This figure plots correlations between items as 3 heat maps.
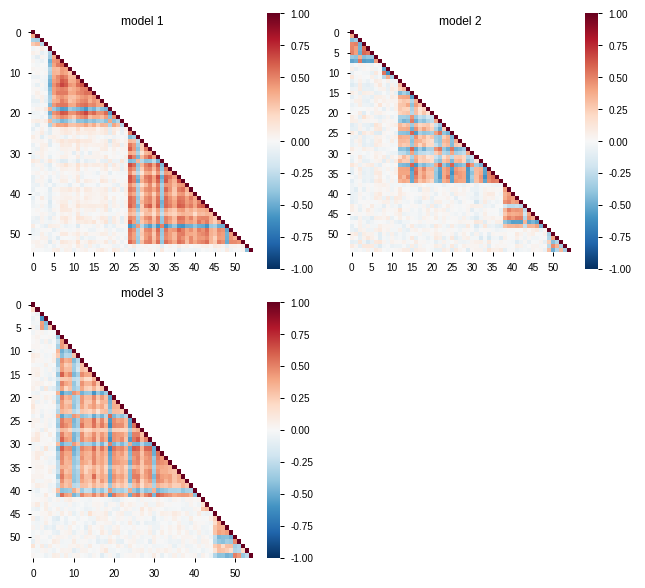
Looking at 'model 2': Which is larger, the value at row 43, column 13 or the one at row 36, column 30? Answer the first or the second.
the first
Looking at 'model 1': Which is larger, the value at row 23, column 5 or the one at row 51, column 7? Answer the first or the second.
the first
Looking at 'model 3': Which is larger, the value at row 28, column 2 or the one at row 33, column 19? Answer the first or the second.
the first
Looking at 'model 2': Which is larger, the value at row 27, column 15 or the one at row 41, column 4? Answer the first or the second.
the second
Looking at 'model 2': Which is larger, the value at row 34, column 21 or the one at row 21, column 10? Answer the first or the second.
the second
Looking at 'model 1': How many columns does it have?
55
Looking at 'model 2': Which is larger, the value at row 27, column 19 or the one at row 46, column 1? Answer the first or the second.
the first
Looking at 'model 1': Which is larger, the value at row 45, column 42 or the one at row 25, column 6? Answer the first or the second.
the first
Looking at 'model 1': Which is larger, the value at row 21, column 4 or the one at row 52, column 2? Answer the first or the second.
the second
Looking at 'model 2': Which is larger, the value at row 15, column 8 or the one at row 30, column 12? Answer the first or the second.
the first
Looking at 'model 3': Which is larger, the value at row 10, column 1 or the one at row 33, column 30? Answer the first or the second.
the first
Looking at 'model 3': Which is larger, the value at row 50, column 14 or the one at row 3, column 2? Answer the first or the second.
the first
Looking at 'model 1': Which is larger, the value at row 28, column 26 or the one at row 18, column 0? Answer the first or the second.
the second
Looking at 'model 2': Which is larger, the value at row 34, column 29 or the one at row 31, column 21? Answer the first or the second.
the second
